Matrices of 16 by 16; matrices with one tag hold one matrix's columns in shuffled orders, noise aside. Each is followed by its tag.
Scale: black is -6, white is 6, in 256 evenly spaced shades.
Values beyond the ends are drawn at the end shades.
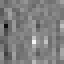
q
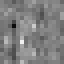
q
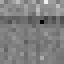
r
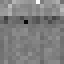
r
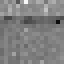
r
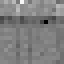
r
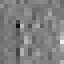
q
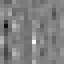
q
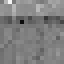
r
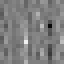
q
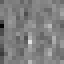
q
